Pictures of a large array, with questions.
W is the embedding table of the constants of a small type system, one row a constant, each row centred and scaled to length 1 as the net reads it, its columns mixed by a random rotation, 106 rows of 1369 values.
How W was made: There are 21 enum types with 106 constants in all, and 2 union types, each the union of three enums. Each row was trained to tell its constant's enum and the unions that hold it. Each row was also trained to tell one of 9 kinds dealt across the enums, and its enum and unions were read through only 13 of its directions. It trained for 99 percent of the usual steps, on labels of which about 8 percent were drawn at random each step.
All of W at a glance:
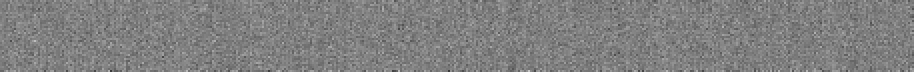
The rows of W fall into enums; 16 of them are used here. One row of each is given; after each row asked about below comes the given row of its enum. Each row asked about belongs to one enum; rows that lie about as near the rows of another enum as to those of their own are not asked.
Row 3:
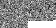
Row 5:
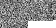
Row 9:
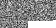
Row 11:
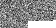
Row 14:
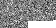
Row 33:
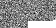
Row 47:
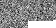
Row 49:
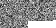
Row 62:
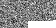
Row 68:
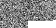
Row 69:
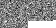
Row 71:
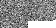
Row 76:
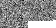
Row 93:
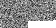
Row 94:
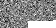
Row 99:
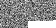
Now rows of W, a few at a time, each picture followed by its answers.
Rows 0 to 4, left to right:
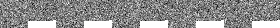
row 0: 94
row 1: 14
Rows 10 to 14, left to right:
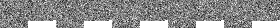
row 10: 93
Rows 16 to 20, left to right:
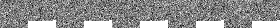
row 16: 68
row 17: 14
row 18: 68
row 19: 94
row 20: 99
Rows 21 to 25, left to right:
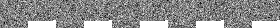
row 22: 5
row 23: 47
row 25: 71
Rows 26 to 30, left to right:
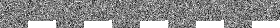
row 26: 93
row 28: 9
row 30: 5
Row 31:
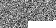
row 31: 93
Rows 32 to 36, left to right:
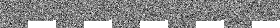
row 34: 76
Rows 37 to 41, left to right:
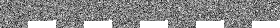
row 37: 47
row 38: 68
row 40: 5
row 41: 93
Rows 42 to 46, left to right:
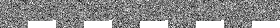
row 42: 69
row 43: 69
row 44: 99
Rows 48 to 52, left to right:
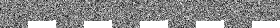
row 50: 47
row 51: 14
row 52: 99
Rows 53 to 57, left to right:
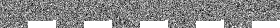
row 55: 33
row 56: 47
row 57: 3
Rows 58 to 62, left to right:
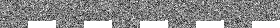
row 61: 93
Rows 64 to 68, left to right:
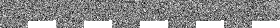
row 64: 11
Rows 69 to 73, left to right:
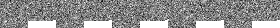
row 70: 71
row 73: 69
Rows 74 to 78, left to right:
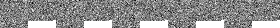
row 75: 94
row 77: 62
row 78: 99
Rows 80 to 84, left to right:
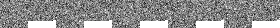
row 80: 99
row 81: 3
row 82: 94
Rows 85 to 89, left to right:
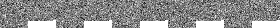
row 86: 62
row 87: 94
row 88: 47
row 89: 5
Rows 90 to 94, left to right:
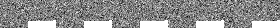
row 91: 71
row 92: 5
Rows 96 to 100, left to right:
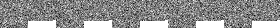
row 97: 71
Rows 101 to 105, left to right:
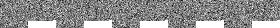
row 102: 68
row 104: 33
